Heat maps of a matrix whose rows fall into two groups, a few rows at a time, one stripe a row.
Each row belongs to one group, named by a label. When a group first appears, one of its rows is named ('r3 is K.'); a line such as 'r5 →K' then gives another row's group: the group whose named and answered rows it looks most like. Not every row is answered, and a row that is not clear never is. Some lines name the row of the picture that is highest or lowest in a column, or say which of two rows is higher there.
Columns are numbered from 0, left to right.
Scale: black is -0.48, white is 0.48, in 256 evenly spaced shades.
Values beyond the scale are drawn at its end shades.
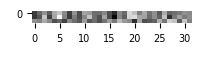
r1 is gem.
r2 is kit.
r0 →gem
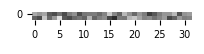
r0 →kit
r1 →gem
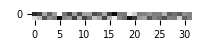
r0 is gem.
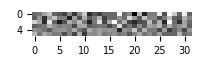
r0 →kit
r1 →gem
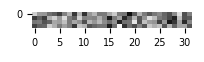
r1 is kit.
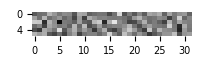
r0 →kit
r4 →gem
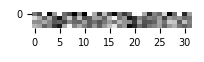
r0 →gem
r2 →kit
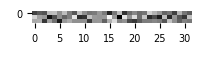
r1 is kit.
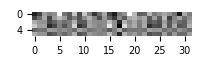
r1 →gem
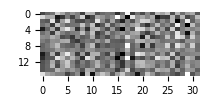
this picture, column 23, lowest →1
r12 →gem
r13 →gem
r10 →gem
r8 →kit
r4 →gem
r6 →kit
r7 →gem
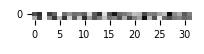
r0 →gem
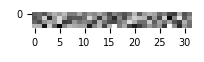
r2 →gem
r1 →gem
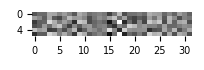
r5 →kit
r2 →kit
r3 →gem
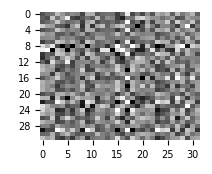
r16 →kit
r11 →gem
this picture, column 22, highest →9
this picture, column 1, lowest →12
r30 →gem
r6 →gem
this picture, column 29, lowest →8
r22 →kit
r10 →kit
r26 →gem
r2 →kit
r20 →kit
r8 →kit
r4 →kit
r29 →kit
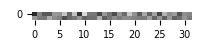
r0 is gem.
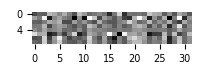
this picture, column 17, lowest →5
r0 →kit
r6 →gem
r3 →gem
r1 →gem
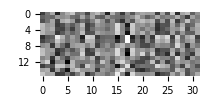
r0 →gem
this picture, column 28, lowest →13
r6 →kit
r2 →gem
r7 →kit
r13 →kit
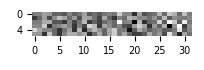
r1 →gem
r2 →kit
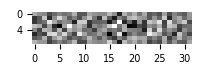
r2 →kit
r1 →gem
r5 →kit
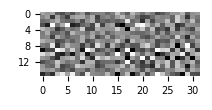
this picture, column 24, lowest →10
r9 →kit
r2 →kit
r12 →kit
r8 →gem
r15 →kit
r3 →gem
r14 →kit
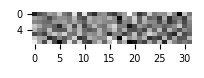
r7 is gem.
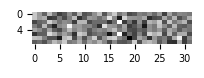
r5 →kit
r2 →kit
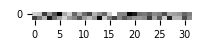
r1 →gem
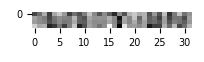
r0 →gem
